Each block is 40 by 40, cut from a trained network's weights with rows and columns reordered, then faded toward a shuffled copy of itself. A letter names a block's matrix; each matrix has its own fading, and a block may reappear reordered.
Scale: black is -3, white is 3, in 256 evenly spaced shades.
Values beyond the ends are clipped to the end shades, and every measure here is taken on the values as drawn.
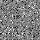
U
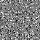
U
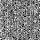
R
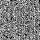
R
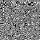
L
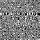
L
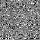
L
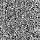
R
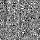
R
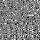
U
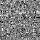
L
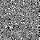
L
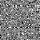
L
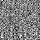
R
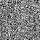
R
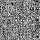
R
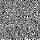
L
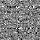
L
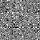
L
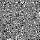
L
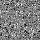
U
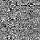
L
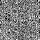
R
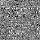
L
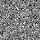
U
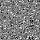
U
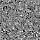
U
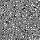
U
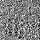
R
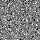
U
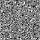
R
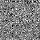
L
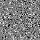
U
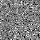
U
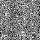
R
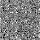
R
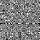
L
